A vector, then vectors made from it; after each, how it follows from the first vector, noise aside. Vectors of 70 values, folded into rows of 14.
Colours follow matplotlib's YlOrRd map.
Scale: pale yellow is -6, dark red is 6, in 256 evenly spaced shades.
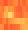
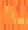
partly zeroed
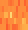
partly zeroed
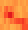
negated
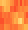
wrapped around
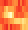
scaled up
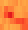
negated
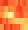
scaled up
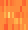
partly zeroed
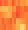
wrapped around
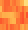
wrapped around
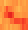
negated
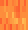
partly zeroed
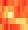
scaled up
